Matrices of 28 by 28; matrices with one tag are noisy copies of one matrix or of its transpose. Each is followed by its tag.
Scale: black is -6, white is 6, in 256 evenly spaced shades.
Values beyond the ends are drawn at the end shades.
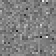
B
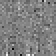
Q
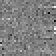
Q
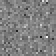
B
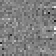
Q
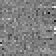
Q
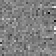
Q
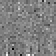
Q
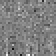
Q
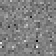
B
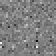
B
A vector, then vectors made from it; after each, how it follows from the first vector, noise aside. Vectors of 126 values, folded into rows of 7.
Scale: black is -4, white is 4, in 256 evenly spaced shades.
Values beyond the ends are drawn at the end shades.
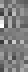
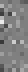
partly zeroed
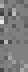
partly zeroed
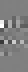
partly zeroed
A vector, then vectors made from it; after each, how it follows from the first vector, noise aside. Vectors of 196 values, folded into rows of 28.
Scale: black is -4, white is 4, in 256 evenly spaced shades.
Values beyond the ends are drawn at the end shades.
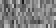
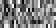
scaled up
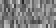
copied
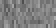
shrunk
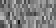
wrapped around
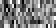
scaled up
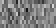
wrapped around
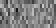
wrapped around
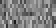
wrapped around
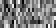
scaled up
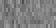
shrunk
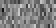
wrapped around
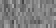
shrunk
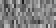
copied
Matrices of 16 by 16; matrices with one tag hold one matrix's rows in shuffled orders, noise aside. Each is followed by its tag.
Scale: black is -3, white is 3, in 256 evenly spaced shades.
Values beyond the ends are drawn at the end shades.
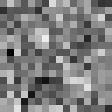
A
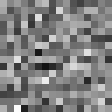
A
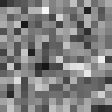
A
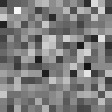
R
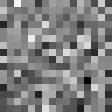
R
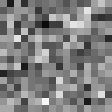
A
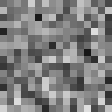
R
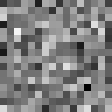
R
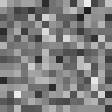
R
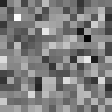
R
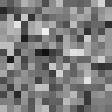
A
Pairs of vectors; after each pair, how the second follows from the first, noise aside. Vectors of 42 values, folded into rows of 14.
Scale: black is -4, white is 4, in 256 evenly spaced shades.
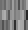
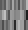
copied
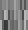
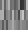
reversed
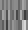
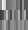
reversed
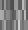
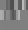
partly zeroed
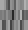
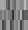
copied
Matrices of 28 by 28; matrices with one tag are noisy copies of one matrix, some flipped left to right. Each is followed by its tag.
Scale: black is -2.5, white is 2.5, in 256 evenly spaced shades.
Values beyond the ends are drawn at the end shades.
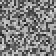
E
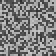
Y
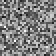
E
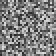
E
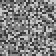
Y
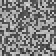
E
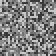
Y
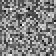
E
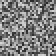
Y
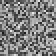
Y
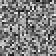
Y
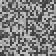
Y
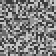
Y
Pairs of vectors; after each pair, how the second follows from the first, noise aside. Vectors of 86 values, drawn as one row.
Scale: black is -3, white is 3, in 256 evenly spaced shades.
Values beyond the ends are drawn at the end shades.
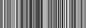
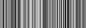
negated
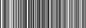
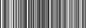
copied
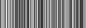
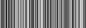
negated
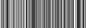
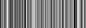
negated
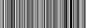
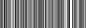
negated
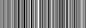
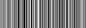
copied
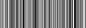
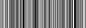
copied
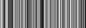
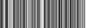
negated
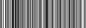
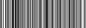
copied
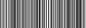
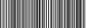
copied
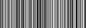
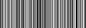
copied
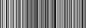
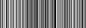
copied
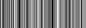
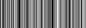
copied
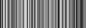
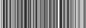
negated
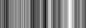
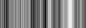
copied
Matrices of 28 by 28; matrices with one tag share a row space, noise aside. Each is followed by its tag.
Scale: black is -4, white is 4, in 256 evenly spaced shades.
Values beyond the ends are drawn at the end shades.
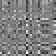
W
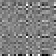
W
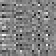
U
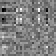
U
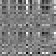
W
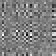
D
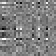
U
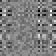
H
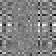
H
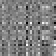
W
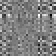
H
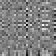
W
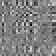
D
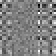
H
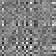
D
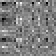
U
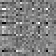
U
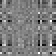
H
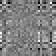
H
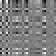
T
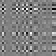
D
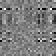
H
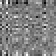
T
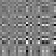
W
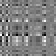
T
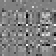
W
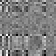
T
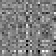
W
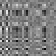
T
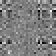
H
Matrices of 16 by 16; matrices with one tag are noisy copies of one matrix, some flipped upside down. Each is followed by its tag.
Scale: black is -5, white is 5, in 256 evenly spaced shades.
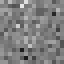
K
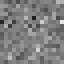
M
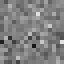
M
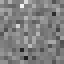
K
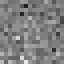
K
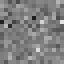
M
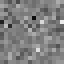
M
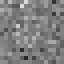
K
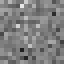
K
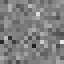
M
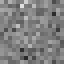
K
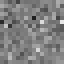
M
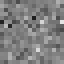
M
